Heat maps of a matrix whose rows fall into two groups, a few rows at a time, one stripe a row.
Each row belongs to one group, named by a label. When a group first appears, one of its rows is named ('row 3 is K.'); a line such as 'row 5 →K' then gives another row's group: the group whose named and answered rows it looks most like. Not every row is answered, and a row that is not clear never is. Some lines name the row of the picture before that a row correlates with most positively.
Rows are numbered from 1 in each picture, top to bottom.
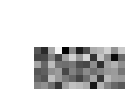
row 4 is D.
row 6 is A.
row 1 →D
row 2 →A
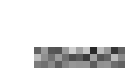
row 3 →A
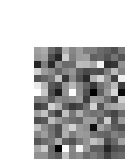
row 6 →A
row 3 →A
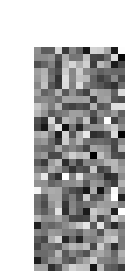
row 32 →A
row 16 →A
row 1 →D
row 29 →A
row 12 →D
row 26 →A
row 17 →D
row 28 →D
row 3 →A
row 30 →D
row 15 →D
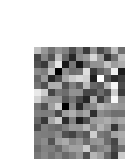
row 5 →A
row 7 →A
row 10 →A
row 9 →D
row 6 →D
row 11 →D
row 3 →D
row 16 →D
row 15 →A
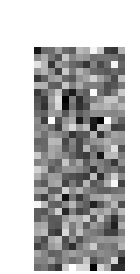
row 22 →D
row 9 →D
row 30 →A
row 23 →A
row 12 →A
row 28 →D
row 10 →D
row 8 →D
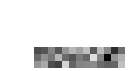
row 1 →A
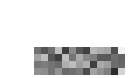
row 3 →A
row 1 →D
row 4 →D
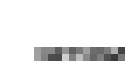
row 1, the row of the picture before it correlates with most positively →2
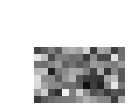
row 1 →A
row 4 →A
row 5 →A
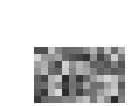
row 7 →D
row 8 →A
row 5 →D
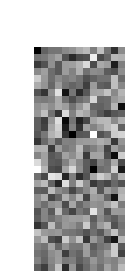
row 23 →D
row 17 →A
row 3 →A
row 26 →A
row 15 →A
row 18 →A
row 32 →D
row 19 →D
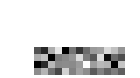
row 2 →A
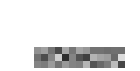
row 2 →D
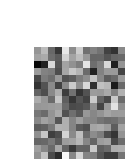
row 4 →A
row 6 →A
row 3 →A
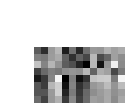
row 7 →D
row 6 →D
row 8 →D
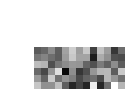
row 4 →D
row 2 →A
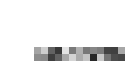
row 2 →A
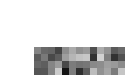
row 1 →A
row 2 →A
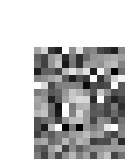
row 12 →D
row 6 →A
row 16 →A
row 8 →A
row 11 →A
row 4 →A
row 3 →D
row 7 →A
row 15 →D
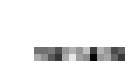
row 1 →A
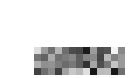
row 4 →A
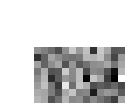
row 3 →D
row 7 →A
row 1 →A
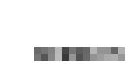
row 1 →D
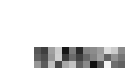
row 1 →D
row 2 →D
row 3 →A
